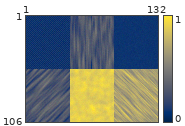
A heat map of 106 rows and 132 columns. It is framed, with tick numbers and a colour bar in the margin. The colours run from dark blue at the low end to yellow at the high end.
It is made of 2 by 3 panels. Panel 1,1: very low, checkered, faint in contrast. Panel 1,2: low, streaked downward. Panel 1,3: very low, flat. Panel 2,1: low, slanting up to the right. Panel 2,2: very high, blotchy, faint in contrast. Panel 2,3: high, slanting down to the right.
